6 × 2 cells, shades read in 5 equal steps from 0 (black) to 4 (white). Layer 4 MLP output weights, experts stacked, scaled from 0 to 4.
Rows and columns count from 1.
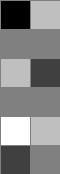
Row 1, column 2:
3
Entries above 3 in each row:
0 0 0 0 1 0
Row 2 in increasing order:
2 2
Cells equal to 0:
1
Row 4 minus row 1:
2 -1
